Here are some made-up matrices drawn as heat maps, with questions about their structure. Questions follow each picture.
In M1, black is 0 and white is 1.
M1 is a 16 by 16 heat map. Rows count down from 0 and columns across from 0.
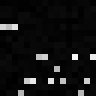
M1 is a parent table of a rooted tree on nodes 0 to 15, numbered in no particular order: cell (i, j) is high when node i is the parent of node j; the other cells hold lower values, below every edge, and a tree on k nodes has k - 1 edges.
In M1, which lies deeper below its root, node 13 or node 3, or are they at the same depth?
the same depth
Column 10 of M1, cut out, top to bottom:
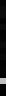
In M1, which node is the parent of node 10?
13
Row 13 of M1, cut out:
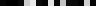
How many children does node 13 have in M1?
5
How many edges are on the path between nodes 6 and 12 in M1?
2
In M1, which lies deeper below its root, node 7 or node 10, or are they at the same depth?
node 10
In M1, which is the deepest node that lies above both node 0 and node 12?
9
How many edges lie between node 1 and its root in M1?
5
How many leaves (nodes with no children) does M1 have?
11
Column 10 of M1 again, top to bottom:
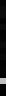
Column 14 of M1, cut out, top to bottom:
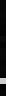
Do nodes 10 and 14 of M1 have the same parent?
yes
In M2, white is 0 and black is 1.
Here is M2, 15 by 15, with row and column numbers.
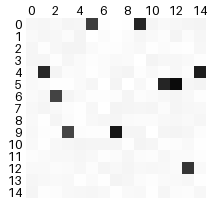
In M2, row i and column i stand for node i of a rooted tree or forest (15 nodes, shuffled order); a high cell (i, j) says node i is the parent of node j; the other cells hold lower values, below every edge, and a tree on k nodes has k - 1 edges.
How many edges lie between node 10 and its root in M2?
0
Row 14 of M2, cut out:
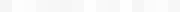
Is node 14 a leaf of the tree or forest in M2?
yes
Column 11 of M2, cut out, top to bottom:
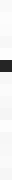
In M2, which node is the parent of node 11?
5
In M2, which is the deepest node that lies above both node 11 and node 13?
5
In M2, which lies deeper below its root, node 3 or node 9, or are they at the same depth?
node 3
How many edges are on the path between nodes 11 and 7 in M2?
4
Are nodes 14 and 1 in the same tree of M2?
yes
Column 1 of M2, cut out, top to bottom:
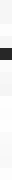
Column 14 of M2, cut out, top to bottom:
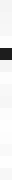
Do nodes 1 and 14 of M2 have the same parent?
yes
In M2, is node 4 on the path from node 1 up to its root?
yes
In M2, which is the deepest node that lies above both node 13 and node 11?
5
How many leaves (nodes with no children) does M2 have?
9
